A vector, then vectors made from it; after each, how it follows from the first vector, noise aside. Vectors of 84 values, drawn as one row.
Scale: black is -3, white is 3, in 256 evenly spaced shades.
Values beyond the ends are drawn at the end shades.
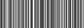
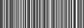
wrapped around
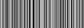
negated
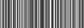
reversed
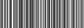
wrapped around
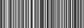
copied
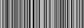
negated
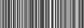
reversed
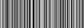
negated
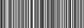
copied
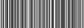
wrapped around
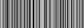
negated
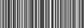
reversed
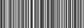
copied
